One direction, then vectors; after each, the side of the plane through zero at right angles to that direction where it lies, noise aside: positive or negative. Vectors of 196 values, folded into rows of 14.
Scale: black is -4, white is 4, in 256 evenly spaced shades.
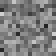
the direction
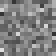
negative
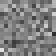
negative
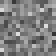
negative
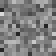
positive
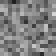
negative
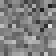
positive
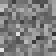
negative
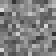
negative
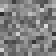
negative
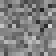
positive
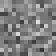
negative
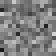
positive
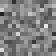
negative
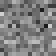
positive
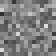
negative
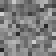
positive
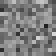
positive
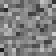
positive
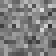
negative
